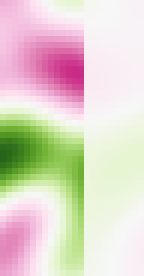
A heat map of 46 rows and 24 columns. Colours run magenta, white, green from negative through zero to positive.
Ninth with the highest average: middle left. Seam: vertical, 60% of the way across, the right part calmer. Lone odd cells: none. Stripes: none.
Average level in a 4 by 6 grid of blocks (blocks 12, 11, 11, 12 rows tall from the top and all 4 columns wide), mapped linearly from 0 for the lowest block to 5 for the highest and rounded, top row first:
000122
221122
544433
013322
